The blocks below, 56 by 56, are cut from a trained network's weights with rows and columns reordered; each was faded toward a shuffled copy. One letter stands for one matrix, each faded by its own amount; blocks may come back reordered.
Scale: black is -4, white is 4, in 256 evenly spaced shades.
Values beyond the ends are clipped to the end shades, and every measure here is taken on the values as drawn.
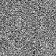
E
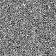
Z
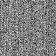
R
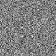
E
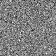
Z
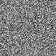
Z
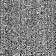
R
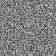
E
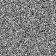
Z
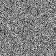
Z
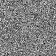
Z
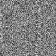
E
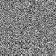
E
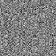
E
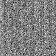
R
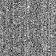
R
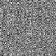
E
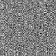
E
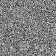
Z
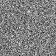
Z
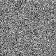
Z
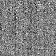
R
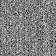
R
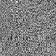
E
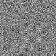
E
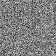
Z
